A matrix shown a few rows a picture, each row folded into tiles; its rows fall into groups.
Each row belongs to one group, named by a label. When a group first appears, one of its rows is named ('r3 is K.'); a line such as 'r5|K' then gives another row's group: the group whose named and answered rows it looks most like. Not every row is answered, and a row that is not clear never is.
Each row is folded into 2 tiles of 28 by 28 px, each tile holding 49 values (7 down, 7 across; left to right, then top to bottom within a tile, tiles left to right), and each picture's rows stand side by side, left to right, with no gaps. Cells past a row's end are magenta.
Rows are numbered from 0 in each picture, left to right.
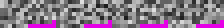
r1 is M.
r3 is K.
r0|K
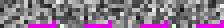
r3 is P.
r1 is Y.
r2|K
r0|M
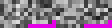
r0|M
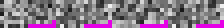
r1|P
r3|P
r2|K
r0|M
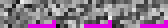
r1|P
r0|P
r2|P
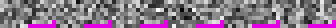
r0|K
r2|M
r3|Y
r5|K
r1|Y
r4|P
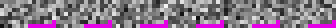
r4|M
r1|K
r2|P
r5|M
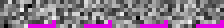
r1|K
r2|K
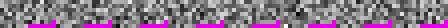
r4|Y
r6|Y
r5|P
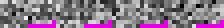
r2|M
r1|K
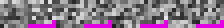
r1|M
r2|P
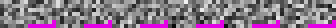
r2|K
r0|M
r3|Y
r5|M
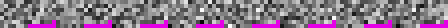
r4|Y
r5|Y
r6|K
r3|Y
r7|P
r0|K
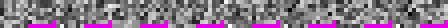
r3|K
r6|M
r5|P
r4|Y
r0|M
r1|P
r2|K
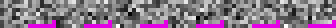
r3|Y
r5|Y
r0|M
